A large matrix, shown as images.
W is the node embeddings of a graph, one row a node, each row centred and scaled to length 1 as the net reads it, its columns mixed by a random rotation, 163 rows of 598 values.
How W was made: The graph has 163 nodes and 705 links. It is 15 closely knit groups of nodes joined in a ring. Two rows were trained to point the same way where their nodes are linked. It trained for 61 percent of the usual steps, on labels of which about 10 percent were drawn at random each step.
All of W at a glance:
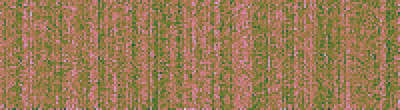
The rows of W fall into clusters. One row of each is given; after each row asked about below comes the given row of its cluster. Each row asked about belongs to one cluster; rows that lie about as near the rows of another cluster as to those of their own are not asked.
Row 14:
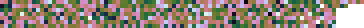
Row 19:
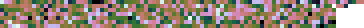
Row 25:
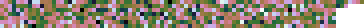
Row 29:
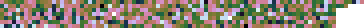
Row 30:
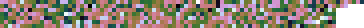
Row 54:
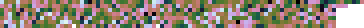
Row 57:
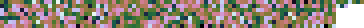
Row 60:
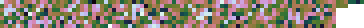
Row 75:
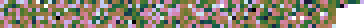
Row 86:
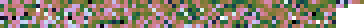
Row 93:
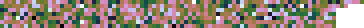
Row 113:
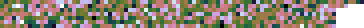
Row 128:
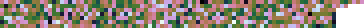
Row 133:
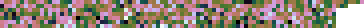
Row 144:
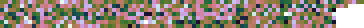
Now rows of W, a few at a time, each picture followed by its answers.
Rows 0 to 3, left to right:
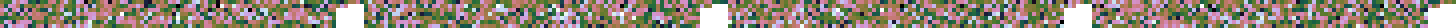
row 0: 30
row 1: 60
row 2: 86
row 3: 144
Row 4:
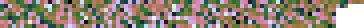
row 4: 133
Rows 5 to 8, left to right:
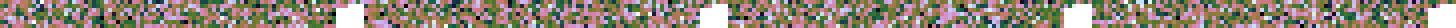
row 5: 128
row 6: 25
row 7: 57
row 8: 57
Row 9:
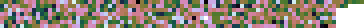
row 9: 29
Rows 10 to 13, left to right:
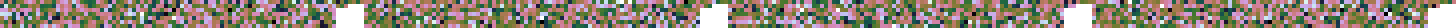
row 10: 29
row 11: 75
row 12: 86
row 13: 75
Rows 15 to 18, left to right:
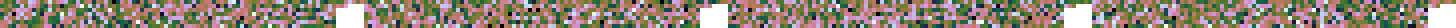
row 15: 93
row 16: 54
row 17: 144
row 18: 54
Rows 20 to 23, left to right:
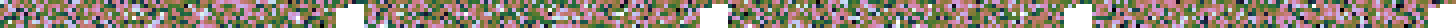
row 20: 60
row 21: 60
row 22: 25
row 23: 30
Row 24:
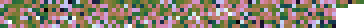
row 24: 19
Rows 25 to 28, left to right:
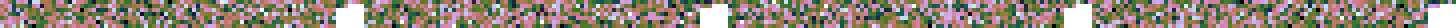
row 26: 30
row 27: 57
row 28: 30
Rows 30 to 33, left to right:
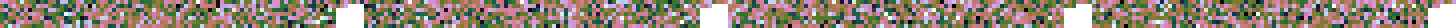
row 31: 14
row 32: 60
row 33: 25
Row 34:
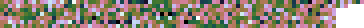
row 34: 128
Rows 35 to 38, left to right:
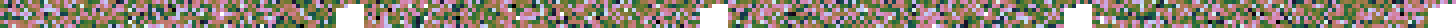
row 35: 57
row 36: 113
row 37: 60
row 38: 128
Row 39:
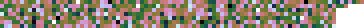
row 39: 75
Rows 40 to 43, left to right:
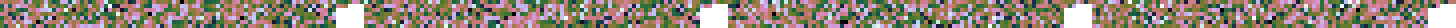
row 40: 144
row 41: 144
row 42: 57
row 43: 75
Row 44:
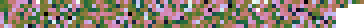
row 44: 75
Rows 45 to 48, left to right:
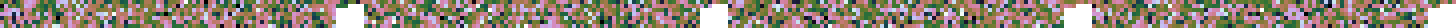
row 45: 29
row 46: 133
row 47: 133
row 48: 29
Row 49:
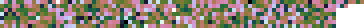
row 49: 133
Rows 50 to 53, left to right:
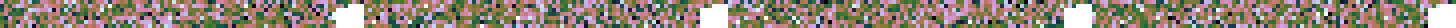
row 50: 144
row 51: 113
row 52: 19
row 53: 133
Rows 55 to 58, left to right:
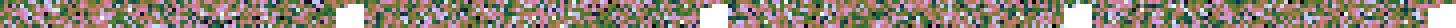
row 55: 57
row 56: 14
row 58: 93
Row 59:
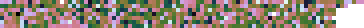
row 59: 25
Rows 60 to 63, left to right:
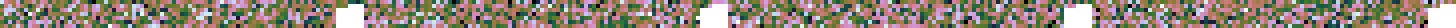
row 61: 25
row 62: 54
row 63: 86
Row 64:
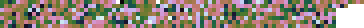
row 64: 14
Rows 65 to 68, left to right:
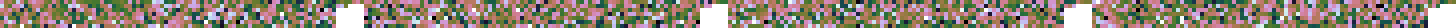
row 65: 54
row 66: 86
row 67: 144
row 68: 19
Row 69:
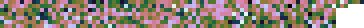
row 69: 19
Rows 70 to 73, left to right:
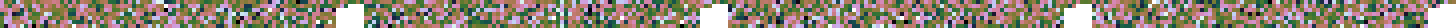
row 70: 54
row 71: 14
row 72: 133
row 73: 29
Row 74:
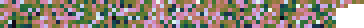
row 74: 14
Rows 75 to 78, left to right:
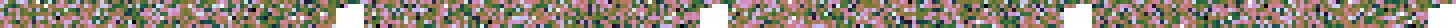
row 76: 14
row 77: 144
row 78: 14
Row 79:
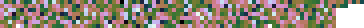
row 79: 60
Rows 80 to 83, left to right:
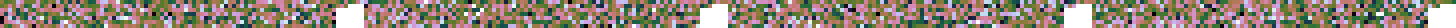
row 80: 25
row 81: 29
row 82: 144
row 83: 144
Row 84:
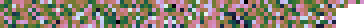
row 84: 14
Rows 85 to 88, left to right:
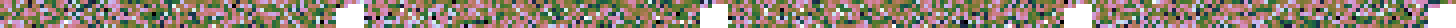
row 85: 25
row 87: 86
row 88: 144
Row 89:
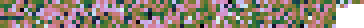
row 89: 57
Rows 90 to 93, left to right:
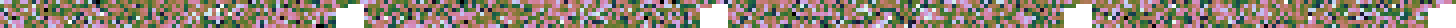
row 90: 19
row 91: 19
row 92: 60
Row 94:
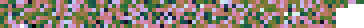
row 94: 25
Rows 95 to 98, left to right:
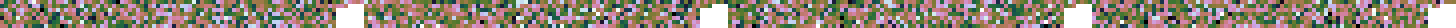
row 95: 93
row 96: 54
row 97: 14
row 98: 133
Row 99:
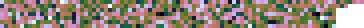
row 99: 29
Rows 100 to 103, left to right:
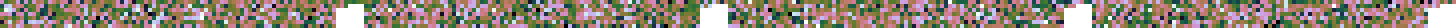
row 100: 60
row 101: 57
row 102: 30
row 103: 93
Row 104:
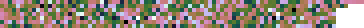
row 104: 14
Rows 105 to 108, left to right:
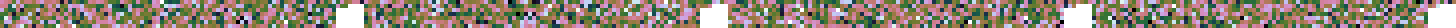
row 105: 54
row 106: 25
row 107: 86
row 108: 93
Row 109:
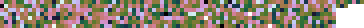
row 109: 29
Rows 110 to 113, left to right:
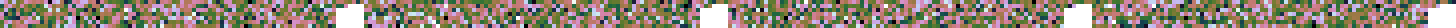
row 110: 133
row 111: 54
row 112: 75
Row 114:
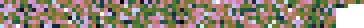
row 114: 60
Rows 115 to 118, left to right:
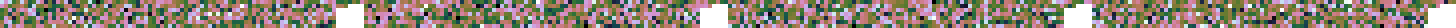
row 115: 19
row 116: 113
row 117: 29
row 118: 75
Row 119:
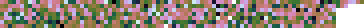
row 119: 93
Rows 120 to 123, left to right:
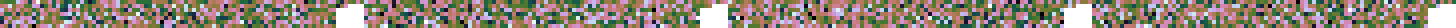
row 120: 25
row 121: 25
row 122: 86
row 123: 29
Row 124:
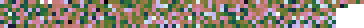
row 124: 14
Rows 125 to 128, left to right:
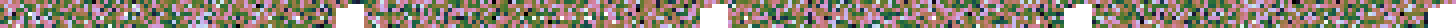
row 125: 60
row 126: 128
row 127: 29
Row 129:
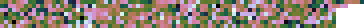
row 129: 30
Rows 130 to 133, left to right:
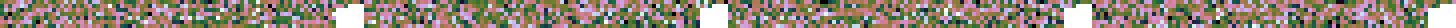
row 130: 144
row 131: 19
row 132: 19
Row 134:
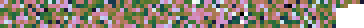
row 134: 19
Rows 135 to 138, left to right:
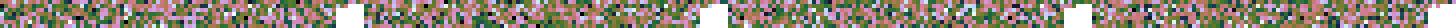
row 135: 133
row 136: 93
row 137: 19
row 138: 93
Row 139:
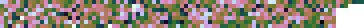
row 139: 60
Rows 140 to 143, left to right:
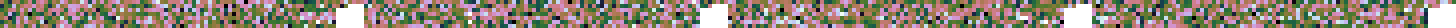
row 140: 14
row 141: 29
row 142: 86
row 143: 128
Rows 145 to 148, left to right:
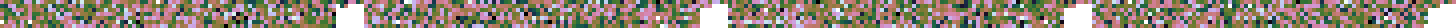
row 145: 133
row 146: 128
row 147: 86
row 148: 75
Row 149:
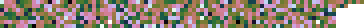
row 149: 133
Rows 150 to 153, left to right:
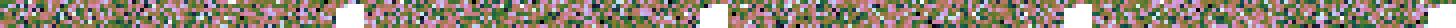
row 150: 93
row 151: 75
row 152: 113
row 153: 113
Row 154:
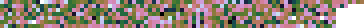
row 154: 14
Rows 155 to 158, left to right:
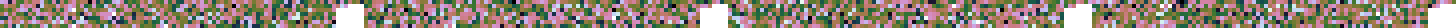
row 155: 86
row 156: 30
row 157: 128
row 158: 25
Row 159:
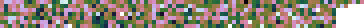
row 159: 128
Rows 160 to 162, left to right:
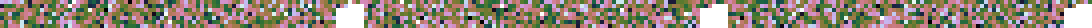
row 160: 25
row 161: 75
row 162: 113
